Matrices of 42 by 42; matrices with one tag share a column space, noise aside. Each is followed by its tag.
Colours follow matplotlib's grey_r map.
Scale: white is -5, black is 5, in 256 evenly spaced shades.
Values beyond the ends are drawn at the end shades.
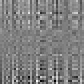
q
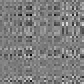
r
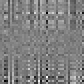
q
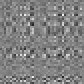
r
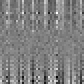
q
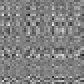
r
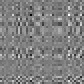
r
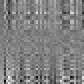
q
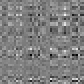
r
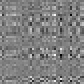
r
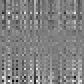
q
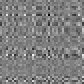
r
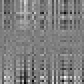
q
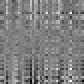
q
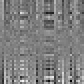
q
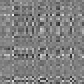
r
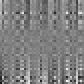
q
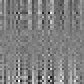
q
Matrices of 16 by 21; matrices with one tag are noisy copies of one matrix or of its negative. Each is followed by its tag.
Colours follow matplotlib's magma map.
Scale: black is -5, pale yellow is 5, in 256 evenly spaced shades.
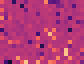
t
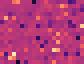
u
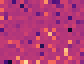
t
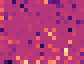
t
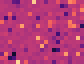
u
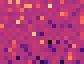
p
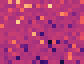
p
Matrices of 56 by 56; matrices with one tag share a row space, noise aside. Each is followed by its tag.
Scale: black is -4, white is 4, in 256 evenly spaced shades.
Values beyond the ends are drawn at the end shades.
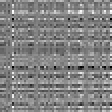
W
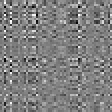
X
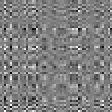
X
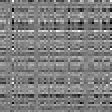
W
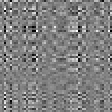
X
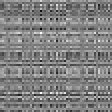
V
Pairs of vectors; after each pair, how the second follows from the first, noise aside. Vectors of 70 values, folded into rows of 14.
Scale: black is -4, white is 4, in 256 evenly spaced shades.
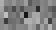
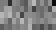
wrapped around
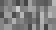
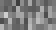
wrapped around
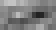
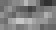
wrapped around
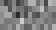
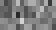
sign-scrambled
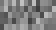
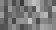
sign-scrambled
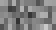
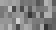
sign-scrambled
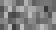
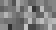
wrapped around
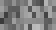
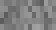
shrunk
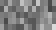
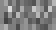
wrapped around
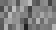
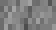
shrunk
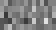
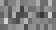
wrapped around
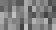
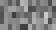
sign-scrambled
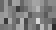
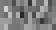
wrapped around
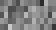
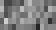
wrapped around
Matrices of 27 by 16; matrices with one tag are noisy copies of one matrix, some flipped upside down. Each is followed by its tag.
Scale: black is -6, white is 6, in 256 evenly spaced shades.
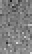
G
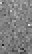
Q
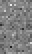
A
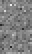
A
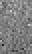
Q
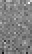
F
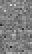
A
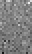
F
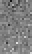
G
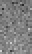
Q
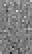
G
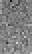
G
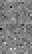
A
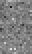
A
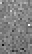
Q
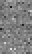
A
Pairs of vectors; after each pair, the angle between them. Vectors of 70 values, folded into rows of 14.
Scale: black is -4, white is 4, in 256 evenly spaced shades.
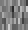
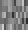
partly aligned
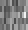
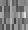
nearly parallel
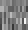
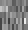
nearly parallel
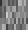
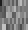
nearly parallel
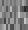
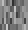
partly opposed
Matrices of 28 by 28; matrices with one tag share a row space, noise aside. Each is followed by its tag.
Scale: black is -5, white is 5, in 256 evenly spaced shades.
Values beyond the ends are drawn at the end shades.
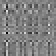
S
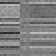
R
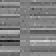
R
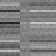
R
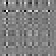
S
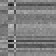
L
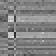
L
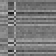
L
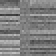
R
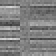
R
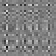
S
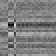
L
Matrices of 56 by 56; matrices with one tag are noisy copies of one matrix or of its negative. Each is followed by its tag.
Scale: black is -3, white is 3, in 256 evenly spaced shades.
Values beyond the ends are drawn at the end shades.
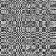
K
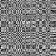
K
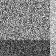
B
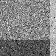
B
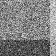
B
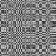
K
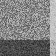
B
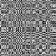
K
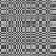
K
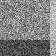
B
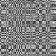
K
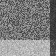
B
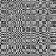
K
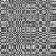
K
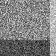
B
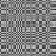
K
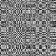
K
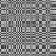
K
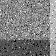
B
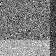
B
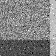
B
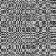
K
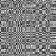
K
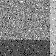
B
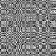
K
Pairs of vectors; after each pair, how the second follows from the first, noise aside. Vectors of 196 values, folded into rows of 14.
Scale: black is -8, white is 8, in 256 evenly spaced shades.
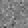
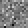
scaled up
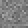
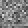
scaled up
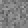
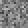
scaled up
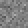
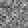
scaled up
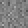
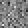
scaled up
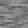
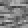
scaled up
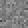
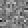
scaled up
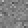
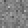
shuffled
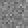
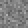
shuffled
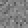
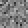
scaled up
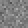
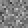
scaled up
